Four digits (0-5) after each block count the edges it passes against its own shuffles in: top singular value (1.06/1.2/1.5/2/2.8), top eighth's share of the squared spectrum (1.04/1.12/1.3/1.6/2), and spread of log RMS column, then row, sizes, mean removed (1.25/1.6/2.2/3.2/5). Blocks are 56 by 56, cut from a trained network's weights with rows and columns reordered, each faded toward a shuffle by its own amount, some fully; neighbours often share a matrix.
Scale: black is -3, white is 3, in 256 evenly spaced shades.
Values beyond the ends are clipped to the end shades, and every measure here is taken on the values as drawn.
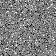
0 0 0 0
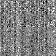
3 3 0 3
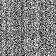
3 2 0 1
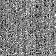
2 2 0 1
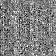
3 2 0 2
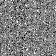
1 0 0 0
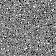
0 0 0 0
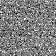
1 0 0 0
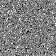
0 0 0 0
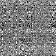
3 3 3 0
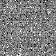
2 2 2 0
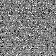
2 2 1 0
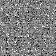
2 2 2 0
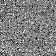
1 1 1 0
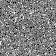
0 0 0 0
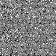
0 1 1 0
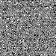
1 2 1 0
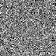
2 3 2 1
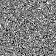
1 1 0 1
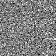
1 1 0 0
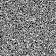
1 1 0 0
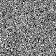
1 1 1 0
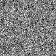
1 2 1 0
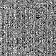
3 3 0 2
